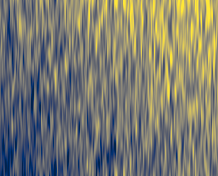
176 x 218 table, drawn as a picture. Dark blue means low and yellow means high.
Neither half mirrors the other. The ninth with the lowest average is the bottom left. The grain runs up and down. The ninth with the highest average is the top right. The field climbs toward the top right.
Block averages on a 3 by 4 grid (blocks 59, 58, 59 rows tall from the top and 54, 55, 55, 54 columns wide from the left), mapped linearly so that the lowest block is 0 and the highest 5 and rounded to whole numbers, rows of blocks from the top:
2345 / 1234 / 0123
